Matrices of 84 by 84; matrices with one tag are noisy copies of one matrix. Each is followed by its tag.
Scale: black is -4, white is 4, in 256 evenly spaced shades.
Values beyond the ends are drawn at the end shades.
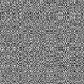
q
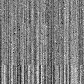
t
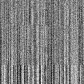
t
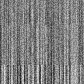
t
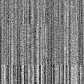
t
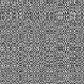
q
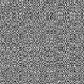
q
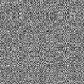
q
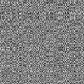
q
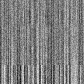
t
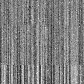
t
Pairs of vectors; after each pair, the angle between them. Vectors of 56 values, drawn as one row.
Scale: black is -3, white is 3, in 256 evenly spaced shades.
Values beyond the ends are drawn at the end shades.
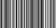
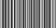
partly opposed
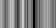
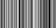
partly opposed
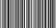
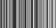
partly opposed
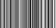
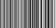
nearly parallel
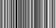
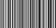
partly opposed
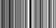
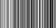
partly opposed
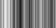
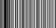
partly opposed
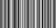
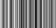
nearly opposite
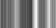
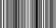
partly opposed
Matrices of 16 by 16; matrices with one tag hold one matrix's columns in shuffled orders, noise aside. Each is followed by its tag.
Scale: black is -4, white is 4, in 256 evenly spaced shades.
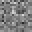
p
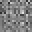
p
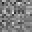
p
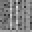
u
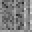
u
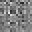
p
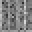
u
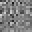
p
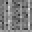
u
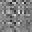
p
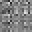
p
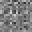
p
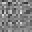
p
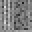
u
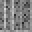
u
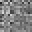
p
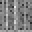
u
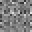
p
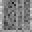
u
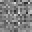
p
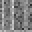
u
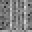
u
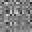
p
